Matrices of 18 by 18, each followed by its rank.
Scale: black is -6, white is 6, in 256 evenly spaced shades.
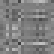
two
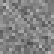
full rank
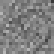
full rank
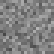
full rank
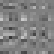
two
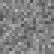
full rank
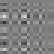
one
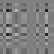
one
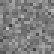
full rank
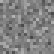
full rank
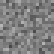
full rank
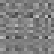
two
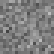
full rank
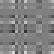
one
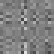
two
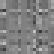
two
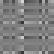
one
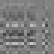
two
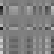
one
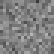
full rank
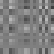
one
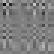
two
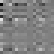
two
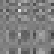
two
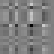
one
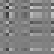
one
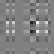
one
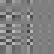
one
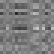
two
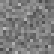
full rank
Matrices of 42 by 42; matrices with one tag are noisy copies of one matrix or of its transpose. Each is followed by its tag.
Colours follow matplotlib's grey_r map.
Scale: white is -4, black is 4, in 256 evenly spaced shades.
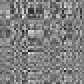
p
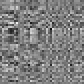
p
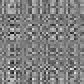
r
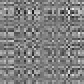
r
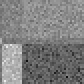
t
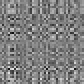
r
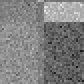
t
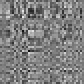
p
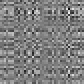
r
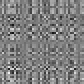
r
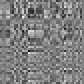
p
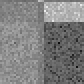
t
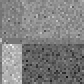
t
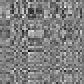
p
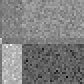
t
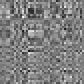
p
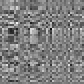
p
